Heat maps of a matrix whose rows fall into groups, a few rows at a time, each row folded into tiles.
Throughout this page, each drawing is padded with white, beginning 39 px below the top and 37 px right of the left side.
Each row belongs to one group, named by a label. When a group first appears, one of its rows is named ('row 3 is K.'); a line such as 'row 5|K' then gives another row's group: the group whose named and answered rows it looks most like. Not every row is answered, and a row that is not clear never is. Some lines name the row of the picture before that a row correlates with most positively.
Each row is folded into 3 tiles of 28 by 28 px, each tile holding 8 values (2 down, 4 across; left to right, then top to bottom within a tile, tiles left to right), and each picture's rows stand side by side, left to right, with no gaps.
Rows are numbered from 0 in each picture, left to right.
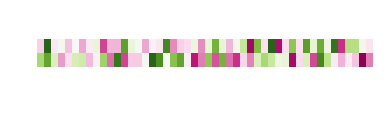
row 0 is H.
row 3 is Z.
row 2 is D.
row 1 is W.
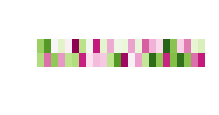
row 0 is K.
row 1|W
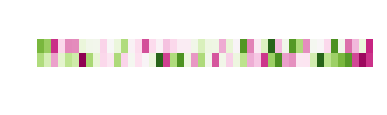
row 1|W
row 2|D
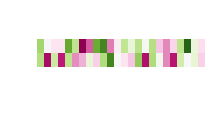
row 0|D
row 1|D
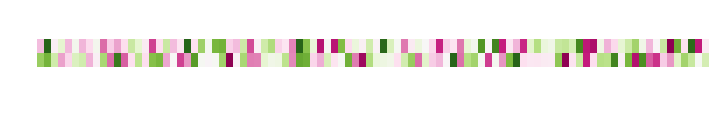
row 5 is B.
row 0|H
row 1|K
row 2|D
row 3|B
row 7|D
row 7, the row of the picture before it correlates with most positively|0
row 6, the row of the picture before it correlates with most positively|0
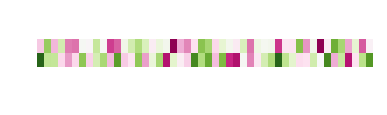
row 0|H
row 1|K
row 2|D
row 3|K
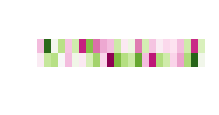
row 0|B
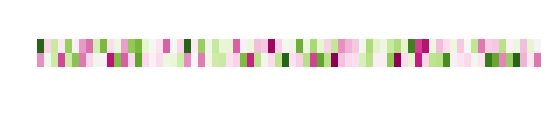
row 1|B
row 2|K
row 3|K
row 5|W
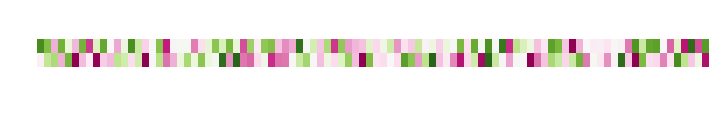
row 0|Z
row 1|D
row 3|B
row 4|W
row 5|Z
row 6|K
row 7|B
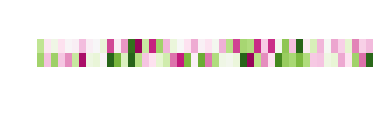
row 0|D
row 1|H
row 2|K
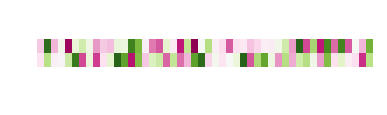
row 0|K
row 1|K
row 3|B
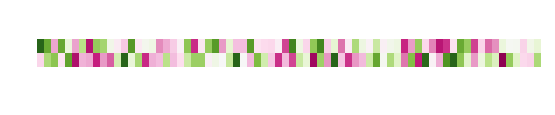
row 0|Z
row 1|H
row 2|W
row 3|Z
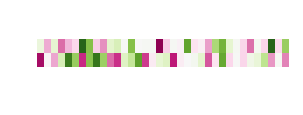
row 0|W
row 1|H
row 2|B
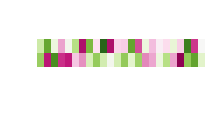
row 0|D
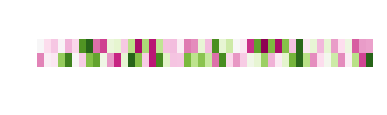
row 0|W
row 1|H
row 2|B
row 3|H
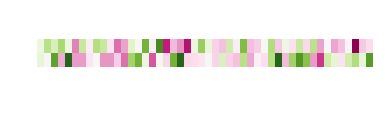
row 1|B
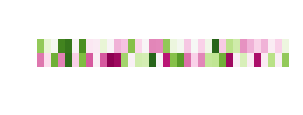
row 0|Z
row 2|H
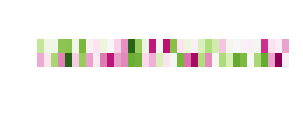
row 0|Z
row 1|B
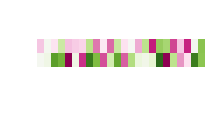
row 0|B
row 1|K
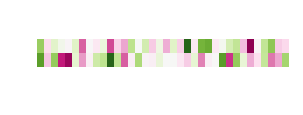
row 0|D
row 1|B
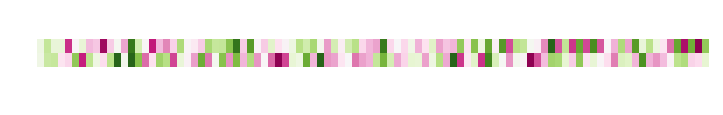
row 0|K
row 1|H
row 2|Z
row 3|Z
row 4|H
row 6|B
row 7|B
